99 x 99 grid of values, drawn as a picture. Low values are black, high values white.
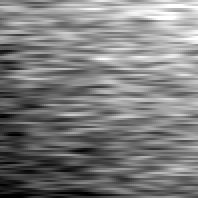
Streaks run across, left to right. The halves do not mirror each other. The histogram is bell-shaped. The bottom left is the ninth with the lowest average. Values rise toward the top right. The top right is the ninth with the highest average.
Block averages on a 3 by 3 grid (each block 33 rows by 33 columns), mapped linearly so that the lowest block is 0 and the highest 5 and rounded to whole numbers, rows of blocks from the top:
345
133
012
